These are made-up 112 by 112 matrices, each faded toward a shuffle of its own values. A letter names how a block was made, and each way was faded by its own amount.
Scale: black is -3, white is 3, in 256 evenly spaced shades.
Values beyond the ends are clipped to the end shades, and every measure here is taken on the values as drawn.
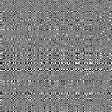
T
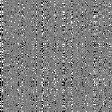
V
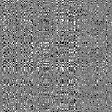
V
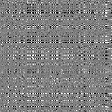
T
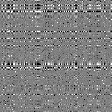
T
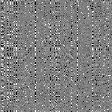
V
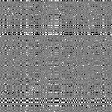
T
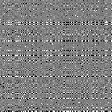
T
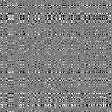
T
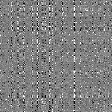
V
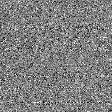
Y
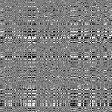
T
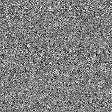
Y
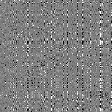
V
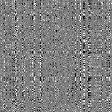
V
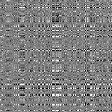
T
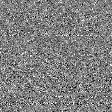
Y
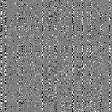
V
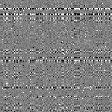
T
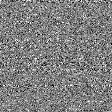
Y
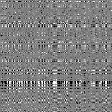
T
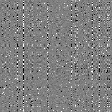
V
